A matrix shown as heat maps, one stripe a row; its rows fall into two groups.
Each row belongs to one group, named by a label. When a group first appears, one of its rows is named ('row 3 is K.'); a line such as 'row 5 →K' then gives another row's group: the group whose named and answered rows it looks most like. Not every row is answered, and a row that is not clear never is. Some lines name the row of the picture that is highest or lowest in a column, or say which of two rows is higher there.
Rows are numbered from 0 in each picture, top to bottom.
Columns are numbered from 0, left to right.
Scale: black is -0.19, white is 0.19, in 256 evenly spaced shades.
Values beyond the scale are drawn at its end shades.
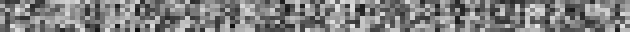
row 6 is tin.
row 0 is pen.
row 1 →tin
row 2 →tin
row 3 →tin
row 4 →pen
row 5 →pen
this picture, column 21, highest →7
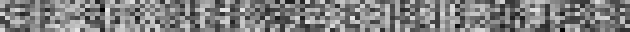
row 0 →tin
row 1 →pen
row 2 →tin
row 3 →pen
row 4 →tin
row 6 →pen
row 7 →pen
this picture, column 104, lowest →4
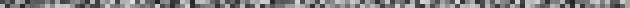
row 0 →tin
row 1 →pen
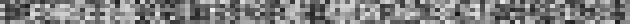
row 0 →tin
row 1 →pen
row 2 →pen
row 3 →pen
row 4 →pen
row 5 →tin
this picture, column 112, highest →0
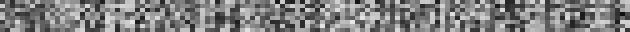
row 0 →tin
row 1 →pen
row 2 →tin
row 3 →pen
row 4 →pen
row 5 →tin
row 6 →tin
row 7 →tin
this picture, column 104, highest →3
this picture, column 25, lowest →3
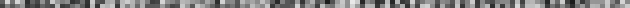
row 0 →tin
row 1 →tin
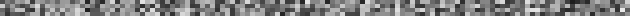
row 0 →tin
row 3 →pen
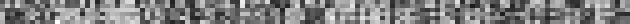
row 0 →tin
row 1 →tin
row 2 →pen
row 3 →pen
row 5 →pen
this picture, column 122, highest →3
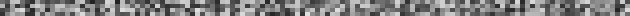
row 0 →tin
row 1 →pen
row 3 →tin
